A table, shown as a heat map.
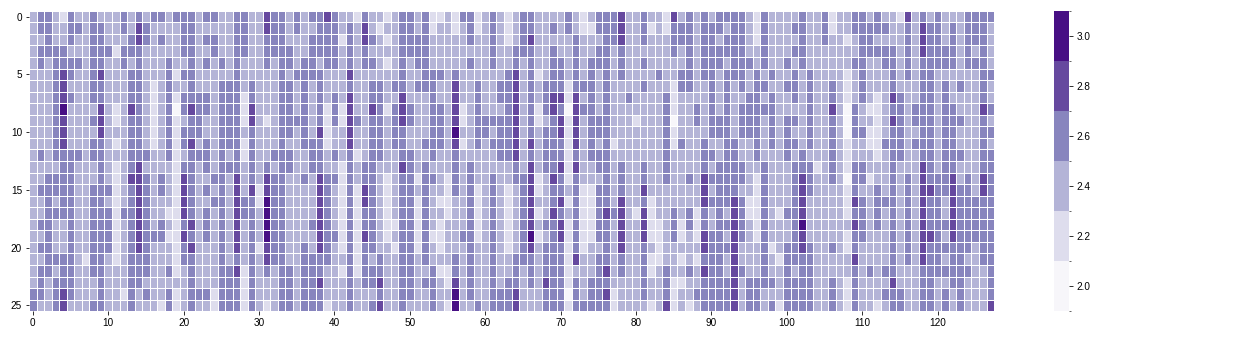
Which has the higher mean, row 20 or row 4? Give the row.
4
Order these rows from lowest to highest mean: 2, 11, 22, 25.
25, 11, 2, 22
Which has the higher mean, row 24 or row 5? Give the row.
24
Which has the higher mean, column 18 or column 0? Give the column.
18
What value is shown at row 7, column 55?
2.4
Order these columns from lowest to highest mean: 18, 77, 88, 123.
88, 77, 18, 123
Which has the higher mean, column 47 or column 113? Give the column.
113
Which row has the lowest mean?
0
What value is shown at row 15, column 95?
2.4
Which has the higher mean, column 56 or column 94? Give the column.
56
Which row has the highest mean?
14
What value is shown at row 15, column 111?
2.4
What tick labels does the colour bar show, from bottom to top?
2.0, 2.2, 2.4, 2.6, 2.8, 3.0
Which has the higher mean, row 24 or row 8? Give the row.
24
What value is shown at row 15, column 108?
2.2
